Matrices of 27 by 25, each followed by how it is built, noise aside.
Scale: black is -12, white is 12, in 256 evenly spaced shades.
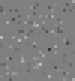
sparse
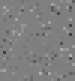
sparse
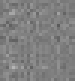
low rank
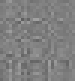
low rank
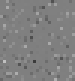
sparse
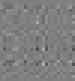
low rank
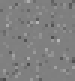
sparse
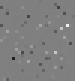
sparse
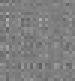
low rank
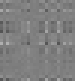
low rank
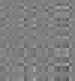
low rank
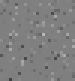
sparse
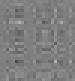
low rank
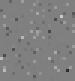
sparse
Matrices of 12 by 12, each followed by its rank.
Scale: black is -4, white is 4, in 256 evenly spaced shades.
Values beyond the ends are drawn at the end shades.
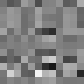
two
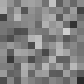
full rank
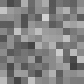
full rank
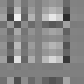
one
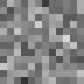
full rank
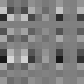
one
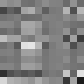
two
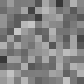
full rank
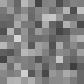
full rank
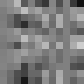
two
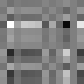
one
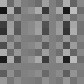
one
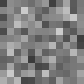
full rank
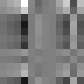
one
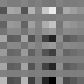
one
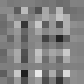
two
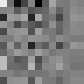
two
